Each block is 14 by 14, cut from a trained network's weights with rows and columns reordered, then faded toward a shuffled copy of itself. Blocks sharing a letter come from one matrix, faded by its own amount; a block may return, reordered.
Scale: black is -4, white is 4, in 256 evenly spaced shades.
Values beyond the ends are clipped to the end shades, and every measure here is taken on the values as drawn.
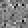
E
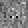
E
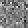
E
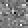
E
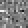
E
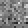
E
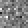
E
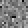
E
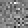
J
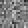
J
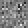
J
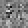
J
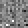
E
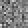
E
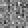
E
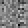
J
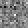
E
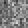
E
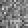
E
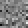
J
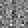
E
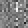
J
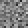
J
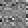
J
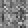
E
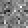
E
